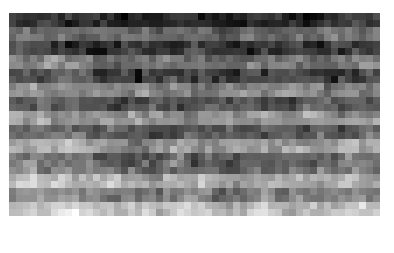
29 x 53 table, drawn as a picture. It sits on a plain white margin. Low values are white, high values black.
Ninth with the lowest average: bottom left. Stripes: horizontal, repeating 7 times. Slope: up to the top. Grain: streaks across.
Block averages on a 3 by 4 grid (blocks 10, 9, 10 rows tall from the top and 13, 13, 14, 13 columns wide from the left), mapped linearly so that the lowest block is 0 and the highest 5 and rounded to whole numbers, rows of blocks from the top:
4555
2332
0111
